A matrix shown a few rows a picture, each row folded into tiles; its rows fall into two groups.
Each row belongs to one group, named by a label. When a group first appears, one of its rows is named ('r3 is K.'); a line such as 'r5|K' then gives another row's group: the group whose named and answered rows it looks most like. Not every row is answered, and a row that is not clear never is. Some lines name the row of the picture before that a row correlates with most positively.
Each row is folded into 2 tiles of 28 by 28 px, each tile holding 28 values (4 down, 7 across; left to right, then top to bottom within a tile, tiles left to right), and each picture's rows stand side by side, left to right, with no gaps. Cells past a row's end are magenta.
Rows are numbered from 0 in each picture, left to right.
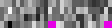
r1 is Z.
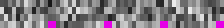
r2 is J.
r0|J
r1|Z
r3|Z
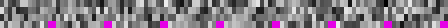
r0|J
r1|Z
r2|J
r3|J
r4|J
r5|Z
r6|Z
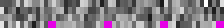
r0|J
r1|J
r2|J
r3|Z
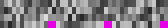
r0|Z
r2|J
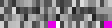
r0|J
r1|J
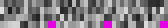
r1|J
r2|Z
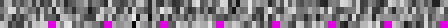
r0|Z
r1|J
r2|J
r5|Z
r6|Z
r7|Z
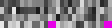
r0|J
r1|J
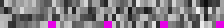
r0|Z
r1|J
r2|J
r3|Z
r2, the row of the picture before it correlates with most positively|0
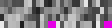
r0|J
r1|J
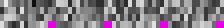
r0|Z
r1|Z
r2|J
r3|Z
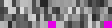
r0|Z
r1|Z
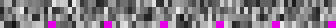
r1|Z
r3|Z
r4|Z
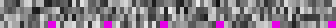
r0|J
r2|Z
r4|Z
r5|Z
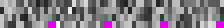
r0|Z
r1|J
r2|J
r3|Z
